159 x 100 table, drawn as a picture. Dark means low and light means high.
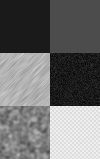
The table splits into 3 rows of 2 panels. Panel 1,1: very low, flat. Panel 1,2: low, flat. Panel 2,1: high, slanting up to the right, faint in contrast. Panel 2,2: very low, fine-grained, faint in contrast. Panel 3,1: middling, blotchy. Panel 3,2: very high, checkered, faint in contrast.
